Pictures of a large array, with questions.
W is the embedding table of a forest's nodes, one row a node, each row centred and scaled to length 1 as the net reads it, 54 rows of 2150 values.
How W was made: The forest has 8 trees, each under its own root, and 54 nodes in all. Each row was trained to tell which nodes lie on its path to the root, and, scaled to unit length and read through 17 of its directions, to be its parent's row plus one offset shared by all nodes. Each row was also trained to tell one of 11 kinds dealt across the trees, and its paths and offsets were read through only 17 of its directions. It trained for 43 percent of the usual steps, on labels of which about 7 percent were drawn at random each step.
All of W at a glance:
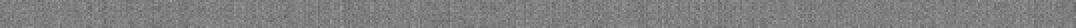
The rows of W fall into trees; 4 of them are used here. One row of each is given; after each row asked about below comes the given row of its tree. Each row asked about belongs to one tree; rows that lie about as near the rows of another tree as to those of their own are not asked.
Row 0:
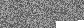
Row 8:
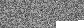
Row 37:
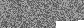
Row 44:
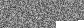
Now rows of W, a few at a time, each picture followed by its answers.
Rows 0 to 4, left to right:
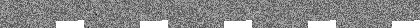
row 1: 8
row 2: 8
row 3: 0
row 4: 37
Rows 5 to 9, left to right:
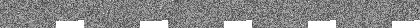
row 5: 44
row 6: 37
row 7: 44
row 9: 44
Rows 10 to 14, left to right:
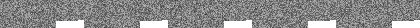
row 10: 37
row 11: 0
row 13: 37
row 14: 44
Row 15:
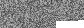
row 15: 37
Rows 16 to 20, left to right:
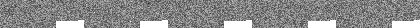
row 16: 44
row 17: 0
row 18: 44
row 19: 44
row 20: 8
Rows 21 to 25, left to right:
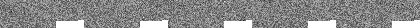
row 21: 8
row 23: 8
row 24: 37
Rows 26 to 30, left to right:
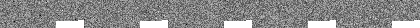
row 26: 37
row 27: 0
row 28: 0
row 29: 44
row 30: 44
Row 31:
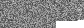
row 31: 8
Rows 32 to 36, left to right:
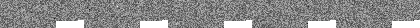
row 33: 8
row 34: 8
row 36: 37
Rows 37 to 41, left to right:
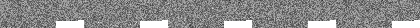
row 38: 8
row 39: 37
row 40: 37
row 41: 44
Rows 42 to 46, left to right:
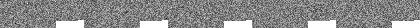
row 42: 44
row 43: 44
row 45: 8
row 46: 44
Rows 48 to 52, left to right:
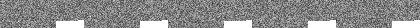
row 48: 0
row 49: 37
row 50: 37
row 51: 44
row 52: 37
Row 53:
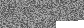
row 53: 44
